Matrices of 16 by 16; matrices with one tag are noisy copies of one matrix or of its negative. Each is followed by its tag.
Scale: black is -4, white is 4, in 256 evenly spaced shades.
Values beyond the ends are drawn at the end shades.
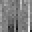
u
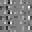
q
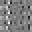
q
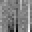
u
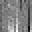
u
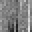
u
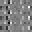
q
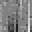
u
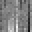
u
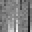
u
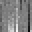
u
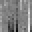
u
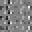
q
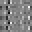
q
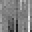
u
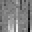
u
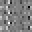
q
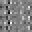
q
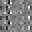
q
